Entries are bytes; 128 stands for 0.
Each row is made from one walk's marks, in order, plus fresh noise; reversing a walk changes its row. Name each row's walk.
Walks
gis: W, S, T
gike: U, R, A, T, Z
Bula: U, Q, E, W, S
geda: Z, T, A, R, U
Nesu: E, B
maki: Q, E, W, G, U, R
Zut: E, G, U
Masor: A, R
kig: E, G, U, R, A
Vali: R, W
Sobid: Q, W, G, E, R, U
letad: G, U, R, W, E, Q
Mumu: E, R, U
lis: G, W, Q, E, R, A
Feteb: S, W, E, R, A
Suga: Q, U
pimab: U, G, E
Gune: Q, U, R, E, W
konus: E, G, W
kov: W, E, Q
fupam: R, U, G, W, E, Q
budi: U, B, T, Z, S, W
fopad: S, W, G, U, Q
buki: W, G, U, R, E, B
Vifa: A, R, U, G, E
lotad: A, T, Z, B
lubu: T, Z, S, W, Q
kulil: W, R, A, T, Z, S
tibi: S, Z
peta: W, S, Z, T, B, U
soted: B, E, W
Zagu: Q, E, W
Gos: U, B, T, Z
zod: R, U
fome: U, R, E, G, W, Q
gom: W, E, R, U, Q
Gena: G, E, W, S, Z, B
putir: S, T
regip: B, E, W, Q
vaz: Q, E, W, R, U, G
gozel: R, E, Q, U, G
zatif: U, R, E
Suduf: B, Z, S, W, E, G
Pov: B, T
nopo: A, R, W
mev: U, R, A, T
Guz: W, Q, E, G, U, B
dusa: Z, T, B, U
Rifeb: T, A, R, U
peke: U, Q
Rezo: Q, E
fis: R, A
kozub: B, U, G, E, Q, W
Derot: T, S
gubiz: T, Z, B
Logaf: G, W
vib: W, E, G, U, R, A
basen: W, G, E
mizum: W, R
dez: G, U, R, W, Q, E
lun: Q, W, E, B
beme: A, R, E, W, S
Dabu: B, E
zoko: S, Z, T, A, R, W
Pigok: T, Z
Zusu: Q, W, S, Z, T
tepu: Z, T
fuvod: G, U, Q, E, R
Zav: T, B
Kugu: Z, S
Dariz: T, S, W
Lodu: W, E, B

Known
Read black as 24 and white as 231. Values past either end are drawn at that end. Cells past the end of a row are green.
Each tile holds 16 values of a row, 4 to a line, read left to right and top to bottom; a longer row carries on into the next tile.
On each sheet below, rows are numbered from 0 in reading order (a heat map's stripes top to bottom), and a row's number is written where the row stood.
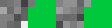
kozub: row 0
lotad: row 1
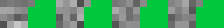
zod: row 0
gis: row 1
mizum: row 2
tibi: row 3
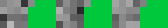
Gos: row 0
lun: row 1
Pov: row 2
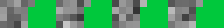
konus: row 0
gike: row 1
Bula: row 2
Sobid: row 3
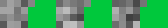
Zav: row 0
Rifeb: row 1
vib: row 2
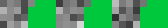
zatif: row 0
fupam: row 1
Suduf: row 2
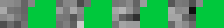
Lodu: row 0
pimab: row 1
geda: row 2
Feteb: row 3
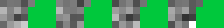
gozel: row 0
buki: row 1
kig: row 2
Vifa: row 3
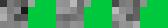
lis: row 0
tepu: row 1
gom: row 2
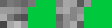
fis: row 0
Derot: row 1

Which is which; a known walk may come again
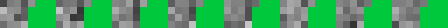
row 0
gom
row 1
vaz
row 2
zoko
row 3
regip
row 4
Dabu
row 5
Derot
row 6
basen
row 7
Vali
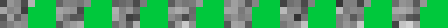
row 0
Bula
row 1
Mumu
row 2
vib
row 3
Suga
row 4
Zav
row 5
maki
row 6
fome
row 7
mev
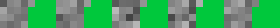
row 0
kov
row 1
Kugu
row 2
Sobid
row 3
Zusu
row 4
Pigok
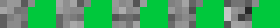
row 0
gubiz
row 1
Pov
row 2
dusa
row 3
tibi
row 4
Gune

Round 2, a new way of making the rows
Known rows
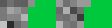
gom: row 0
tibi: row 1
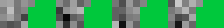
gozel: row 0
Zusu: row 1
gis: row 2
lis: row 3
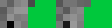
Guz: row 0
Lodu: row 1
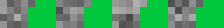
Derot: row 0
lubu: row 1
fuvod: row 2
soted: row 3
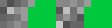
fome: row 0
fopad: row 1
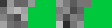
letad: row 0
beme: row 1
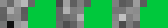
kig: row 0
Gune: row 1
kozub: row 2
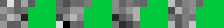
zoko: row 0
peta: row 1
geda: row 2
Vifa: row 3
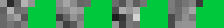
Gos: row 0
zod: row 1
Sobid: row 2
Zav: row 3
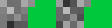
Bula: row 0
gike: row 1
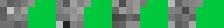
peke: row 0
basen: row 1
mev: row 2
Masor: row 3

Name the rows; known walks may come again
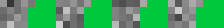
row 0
Pigok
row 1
fopad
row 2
regip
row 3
zatif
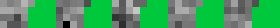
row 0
fuvod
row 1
Guz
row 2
tepu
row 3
fupam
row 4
nopo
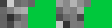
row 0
Gena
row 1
putir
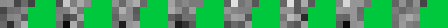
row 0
lotad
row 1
lis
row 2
kig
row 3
Kugu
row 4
Vali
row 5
zoko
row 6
fis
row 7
Dariz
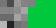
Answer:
basen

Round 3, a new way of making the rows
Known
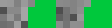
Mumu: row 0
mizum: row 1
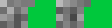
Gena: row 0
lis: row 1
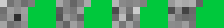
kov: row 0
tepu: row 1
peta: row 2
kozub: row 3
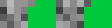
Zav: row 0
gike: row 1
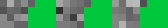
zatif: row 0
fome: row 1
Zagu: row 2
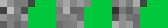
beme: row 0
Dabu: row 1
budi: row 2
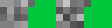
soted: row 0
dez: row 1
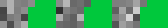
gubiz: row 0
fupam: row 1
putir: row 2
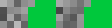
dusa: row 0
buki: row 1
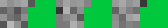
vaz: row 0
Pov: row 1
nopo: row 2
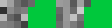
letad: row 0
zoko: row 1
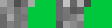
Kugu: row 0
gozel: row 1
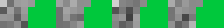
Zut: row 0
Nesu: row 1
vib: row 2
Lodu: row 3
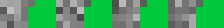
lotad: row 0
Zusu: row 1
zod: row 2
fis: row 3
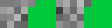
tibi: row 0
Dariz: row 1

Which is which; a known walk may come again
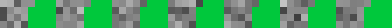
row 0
geda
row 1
gis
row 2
Masor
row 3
Gune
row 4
peke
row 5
gom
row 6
mizum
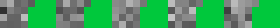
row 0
fupam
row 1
zatif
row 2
Rezo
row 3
fopad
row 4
Zav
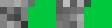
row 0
fuvod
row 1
Vali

